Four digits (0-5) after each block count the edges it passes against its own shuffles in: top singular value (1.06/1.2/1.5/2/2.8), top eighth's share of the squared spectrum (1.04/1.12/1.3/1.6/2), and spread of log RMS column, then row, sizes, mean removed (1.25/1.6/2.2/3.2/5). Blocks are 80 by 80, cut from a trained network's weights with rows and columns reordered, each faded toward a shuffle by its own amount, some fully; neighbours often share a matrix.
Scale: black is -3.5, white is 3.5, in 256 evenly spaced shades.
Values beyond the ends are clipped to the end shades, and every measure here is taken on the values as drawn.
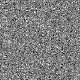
3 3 1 2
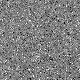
1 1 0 0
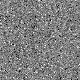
1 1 0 0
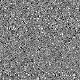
2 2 1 2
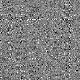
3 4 2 2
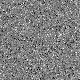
0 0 0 0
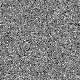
0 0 0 0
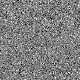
2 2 0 1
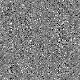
2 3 2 1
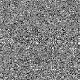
3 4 1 3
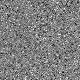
0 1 0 0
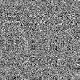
3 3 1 2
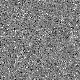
1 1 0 0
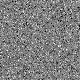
0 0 0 0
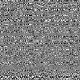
4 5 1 4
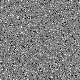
0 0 0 0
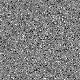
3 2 0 1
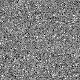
2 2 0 1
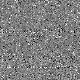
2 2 1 2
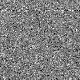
2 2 0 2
